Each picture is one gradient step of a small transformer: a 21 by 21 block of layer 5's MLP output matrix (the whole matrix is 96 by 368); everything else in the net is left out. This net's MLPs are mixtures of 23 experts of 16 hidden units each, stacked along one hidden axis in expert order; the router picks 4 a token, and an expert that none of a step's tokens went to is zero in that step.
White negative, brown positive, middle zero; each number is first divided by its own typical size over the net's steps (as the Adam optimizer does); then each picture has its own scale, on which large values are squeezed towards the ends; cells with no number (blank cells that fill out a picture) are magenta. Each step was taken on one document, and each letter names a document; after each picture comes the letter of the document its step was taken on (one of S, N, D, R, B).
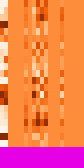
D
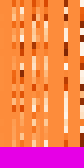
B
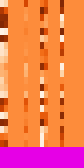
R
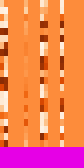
R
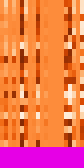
B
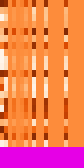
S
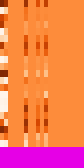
D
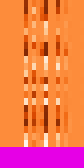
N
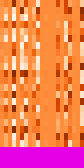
B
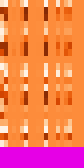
S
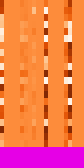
S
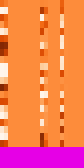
R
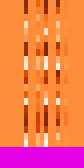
N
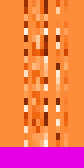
N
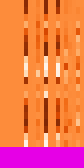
N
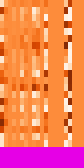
S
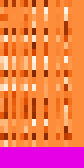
S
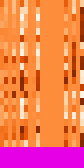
B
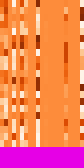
B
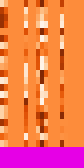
R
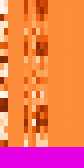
D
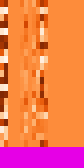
D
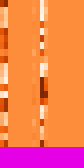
D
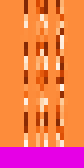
N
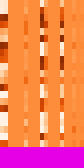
R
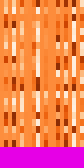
B
